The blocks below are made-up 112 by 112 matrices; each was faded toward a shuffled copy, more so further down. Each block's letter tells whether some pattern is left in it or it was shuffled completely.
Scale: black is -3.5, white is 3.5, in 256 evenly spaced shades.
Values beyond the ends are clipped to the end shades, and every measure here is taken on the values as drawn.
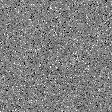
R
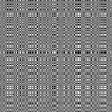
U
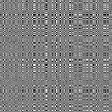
U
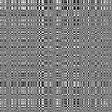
U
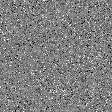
R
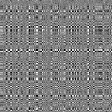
U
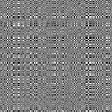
U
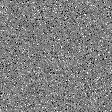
R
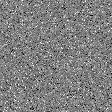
R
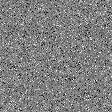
R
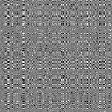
U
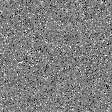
R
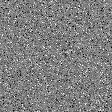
R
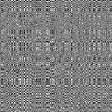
U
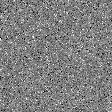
R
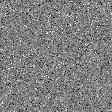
R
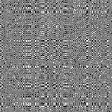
U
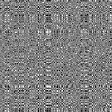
U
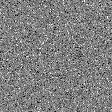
R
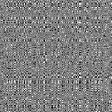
U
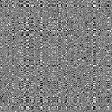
U
